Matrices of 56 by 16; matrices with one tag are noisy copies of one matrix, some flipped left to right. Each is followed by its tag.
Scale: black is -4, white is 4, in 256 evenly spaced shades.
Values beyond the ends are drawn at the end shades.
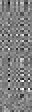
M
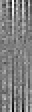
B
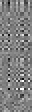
M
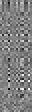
M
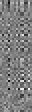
M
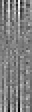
B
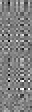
M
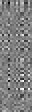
M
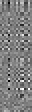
M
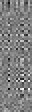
M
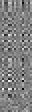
M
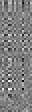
M
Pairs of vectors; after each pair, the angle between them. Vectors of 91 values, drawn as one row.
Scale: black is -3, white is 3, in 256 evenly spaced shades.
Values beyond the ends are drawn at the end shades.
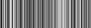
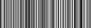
orthogonal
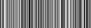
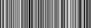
nearly parallel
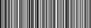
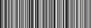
nearly parallel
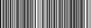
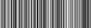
partly opposed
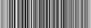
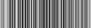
nearly parallel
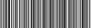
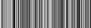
partly opposed
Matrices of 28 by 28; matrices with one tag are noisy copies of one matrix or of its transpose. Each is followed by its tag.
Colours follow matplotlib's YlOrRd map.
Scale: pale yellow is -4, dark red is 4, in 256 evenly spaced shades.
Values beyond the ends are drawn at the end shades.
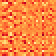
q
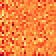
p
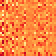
p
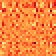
q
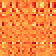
q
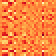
q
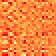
q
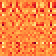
q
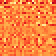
p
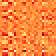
q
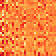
p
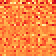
p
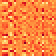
q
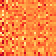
p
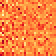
p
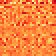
p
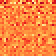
p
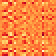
q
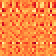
q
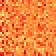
p
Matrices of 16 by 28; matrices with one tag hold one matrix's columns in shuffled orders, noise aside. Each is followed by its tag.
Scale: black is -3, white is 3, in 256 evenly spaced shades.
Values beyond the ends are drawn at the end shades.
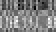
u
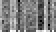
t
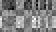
u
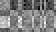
u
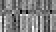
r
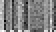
t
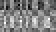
u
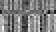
r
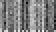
t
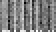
t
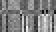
r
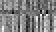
r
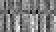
r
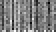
t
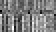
r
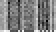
t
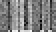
t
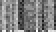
t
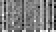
t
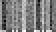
t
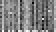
t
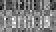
u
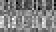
u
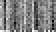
t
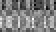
u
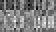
u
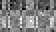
u
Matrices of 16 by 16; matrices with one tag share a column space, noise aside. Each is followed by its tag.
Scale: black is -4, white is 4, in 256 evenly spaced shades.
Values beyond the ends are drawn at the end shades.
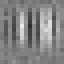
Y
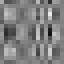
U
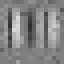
Y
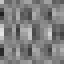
U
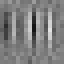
Y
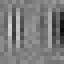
Y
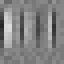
Y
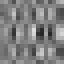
U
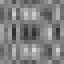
U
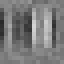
Y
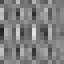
U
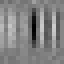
Y
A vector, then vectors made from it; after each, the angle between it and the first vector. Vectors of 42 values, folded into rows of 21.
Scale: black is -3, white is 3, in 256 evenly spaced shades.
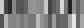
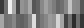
partly opposed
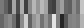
partly aligned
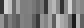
nearly opposite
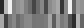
nearly opposite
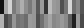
nearly opposite
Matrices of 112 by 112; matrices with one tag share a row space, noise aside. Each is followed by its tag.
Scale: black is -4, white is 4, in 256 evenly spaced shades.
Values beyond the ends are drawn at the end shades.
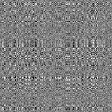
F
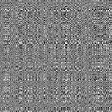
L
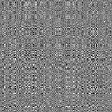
F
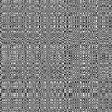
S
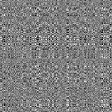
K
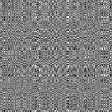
K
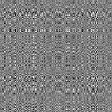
F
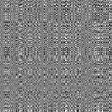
L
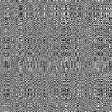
L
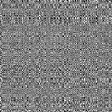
S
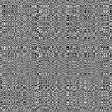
K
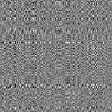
F
